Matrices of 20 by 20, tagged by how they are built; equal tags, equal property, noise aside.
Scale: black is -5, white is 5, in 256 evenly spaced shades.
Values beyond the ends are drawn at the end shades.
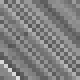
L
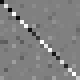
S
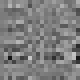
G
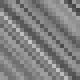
L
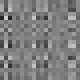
G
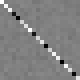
S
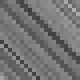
L
